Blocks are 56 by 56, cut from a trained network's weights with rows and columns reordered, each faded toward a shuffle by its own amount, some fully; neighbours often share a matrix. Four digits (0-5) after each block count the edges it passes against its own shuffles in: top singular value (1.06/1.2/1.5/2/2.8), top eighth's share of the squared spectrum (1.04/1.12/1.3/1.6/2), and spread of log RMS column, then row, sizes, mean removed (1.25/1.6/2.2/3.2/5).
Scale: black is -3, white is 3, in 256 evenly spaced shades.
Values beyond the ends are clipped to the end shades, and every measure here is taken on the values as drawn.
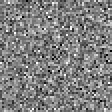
0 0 0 0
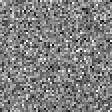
0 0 0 0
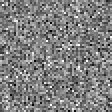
1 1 0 0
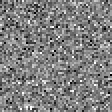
1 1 0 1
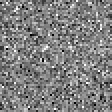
0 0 0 0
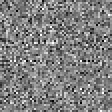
2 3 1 2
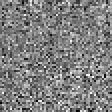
3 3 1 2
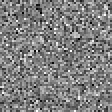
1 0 0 0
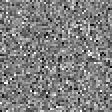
0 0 0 0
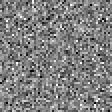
0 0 0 0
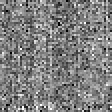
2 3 0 2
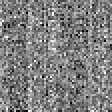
3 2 0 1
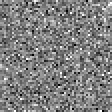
0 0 0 0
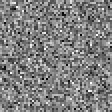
1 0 0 0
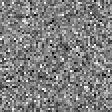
0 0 0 0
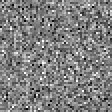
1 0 0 0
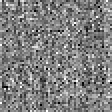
2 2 0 2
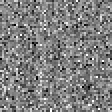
1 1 0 1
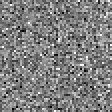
0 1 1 1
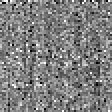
2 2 0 2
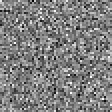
2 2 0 1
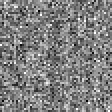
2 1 0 0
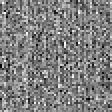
3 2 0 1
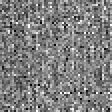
3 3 0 2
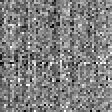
3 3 0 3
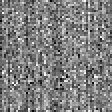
3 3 1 2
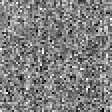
1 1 0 0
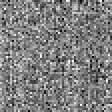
2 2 0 1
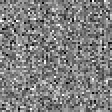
1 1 0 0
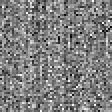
2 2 0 1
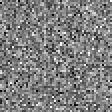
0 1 0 0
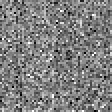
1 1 0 0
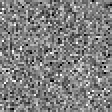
1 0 0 0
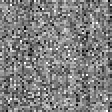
2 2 0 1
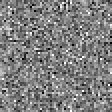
0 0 0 0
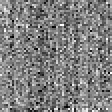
3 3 0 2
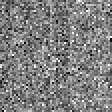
1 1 0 0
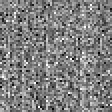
2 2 0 1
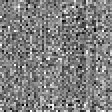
2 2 0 2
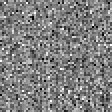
1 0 0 0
